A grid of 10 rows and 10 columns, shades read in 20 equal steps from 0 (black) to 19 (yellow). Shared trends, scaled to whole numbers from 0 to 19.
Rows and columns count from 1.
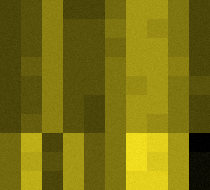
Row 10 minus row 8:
0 0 0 0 0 0 -1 0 0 1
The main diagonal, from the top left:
6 7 11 7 7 10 13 18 13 1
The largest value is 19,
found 2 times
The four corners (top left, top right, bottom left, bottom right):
6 6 9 1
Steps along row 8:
up down up down up up down down down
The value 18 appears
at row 8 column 8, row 10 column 7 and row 10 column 8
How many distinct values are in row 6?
5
